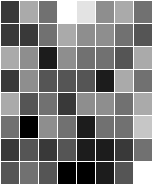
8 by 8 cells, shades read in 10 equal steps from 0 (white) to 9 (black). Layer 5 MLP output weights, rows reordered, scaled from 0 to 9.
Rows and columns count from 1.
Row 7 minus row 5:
4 0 2 -1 4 4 2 2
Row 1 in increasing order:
0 1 3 3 4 5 5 7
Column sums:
45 44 46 40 45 46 40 29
